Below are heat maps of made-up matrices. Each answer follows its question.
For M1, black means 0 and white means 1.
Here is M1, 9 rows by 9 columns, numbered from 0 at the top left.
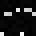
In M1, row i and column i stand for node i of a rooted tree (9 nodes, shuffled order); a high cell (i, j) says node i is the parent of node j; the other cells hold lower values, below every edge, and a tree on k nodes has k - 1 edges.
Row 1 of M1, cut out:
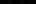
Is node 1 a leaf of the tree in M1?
yes
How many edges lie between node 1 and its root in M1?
1
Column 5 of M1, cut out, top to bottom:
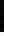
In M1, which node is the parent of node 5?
8
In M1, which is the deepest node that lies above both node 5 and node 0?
8
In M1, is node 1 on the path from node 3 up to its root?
no
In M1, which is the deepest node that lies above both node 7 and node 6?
2
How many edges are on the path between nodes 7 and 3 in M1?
2
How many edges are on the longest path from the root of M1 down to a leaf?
2
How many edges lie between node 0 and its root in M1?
2
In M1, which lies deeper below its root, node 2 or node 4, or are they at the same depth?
node 4
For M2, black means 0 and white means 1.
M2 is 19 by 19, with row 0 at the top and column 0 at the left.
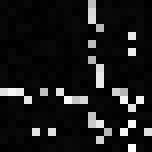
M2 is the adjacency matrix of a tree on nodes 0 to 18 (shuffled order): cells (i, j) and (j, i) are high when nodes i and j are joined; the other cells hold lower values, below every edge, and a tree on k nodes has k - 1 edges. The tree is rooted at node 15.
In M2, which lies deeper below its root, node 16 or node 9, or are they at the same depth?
node 9
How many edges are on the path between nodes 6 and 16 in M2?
1
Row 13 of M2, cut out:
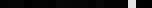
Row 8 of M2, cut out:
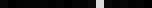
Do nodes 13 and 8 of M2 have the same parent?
no
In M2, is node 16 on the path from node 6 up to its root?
yes
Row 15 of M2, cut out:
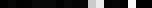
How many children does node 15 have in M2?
3
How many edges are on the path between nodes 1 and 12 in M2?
3
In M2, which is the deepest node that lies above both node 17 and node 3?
12
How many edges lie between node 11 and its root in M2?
1
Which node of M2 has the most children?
11
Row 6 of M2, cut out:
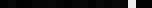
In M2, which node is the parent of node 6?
16
